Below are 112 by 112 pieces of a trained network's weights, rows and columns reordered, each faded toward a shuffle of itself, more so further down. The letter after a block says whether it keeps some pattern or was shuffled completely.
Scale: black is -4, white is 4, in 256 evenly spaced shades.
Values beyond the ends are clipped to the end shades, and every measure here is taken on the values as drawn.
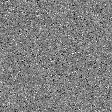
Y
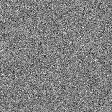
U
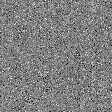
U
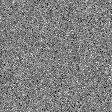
Y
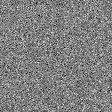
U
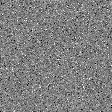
Y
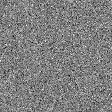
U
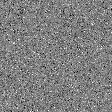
Y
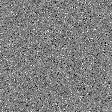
Y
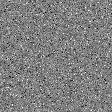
Y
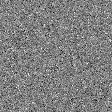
Y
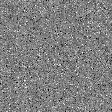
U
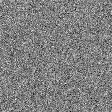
U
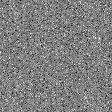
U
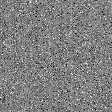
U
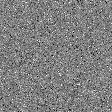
Y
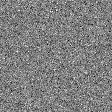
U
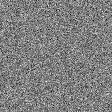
U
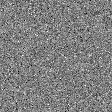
Y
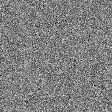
U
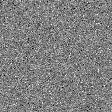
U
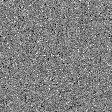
Y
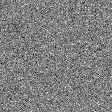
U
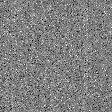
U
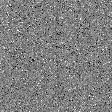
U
